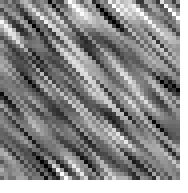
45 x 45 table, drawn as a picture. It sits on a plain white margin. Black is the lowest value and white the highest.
Ninth with the highest average: top right. Histogram: bell-shaped. Grain: diagonal, down to the right. Average level on the scale: 50%. Mirror symmetry: none.
